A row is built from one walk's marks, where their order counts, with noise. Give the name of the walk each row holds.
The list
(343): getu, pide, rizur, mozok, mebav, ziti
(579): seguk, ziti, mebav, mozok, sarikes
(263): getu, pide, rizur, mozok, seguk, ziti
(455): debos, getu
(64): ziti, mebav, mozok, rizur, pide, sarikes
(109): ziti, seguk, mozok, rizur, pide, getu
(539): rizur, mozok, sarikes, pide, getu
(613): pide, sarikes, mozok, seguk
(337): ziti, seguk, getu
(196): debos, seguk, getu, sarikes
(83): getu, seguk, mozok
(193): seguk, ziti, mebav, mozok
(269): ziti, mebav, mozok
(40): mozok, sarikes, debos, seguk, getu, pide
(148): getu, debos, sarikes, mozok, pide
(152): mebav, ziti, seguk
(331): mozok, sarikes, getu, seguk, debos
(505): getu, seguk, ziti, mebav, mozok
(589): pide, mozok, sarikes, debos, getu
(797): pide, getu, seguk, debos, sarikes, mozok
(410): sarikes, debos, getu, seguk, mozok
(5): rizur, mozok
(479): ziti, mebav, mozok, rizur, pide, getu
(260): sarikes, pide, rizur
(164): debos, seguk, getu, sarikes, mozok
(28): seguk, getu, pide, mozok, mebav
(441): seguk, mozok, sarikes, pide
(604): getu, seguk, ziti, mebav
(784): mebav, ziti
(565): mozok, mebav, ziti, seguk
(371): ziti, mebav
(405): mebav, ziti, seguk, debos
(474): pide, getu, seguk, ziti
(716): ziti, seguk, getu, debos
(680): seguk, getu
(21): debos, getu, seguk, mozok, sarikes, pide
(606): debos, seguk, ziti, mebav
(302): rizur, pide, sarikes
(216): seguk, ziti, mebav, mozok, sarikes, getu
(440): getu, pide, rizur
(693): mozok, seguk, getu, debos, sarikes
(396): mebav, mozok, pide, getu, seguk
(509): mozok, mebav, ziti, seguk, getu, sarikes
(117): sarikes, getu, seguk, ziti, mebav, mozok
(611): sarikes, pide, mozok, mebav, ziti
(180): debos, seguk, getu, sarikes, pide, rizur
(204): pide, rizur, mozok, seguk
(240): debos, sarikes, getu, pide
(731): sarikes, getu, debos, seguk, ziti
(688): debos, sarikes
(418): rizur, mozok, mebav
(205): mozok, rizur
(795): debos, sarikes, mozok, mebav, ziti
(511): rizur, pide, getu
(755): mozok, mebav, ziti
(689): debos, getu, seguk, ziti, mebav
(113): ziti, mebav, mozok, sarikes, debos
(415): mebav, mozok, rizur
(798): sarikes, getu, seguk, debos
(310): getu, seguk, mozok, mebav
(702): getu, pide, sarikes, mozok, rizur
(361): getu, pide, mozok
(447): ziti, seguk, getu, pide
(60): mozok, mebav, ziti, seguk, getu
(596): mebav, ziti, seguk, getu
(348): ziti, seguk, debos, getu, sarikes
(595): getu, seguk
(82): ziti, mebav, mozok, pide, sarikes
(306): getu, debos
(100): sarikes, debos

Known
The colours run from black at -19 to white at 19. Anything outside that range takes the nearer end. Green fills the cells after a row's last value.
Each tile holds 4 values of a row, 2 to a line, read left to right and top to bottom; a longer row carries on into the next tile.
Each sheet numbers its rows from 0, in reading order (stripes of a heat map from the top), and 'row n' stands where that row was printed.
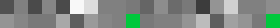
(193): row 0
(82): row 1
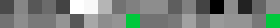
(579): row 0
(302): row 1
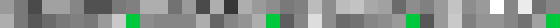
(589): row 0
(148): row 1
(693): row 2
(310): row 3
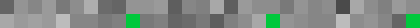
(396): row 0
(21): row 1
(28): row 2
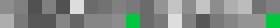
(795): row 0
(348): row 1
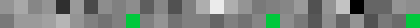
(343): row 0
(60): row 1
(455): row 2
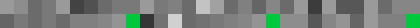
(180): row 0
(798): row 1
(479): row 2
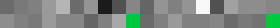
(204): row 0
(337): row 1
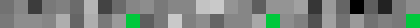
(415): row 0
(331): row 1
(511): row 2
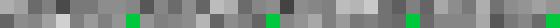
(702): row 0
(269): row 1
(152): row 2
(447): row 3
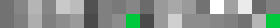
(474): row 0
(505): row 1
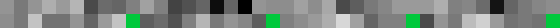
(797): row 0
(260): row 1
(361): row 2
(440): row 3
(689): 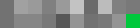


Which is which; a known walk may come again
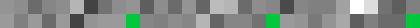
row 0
(40)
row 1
(269)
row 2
(565)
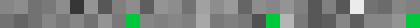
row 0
(688)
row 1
(371)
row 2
(795)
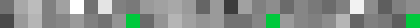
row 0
(604)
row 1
(263)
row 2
(755)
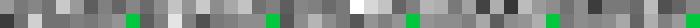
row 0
(798)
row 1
(348)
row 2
(509)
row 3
(148)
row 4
(415)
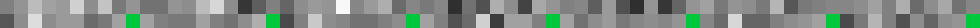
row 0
(83)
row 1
(613)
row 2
(716)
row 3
(441)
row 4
(5)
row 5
(410)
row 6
(196)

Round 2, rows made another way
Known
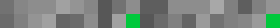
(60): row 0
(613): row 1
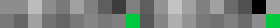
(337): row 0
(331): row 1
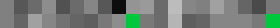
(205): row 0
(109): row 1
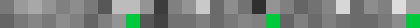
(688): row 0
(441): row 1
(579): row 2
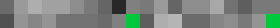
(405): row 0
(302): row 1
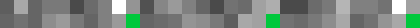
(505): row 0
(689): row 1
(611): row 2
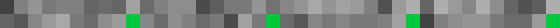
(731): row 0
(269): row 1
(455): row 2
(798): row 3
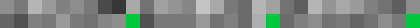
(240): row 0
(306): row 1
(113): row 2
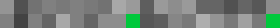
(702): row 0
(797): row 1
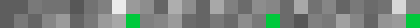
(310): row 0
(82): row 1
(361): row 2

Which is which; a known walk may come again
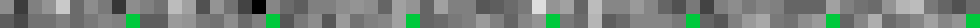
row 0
(441)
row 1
(40)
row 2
(204)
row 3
(83)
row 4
(109)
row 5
(731)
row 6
(539)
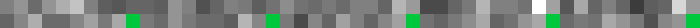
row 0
(511)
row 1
(371)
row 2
(440)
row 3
(611)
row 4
(117)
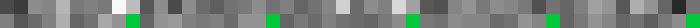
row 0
(795)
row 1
(5)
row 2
(579)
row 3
(784)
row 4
(152)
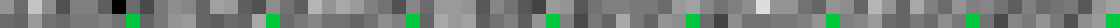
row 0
(447)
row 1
(565)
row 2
(113)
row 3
(509)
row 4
(702)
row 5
(680)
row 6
(82)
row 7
(260)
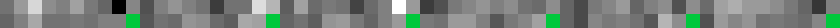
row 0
(716)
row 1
(606)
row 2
(505)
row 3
(755)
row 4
(28)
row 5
(405)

